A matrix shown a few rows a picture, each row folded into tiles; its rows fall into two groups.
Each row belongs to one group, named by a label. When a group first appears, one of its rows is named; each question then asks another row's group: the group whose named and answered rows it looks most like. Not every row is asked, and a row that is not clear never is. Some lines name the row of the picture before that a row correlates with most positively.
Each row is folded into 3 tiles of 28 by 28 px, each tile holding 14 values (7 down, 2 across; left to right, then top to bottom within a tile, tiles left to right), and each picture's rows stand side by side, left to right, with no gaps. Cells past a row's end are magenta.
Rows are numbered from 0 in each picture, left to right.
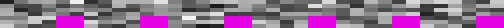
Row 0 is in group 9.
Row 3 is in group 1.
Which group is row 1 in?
9
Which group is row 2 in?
9
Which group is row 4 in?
1
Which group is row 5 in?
1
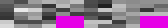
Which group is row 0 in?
1
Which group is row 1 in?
1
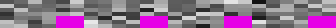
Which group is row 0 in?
1
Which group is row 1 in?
1
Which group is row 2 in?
9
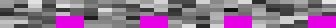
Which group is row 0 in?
1
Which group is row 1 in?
1
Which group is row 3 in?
9
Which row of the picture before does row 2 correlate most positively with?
0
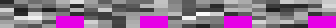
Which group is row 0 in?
9
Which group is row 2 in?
9
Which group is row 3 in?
9
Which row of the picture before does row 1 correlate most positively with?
2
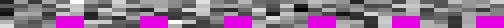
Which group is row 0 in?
1
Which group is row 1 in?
1
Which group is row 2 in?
1
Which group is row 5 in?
1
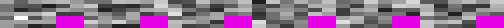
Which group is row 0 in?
9
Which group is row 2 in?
9
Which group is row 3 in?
1
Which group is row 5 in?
9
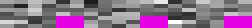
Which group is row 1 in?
9
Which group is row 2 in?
1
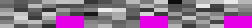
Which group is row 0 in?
9
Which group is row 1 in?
1
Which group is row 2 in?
9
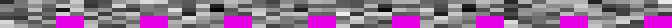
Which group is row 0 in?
1
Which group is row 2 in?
9
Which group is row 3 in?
9
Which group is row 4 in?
9
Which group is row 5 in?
9
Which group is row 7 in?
9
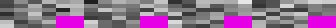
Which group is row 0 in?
1
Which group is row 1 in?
1
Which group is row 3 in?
9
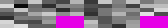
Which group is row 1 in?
1
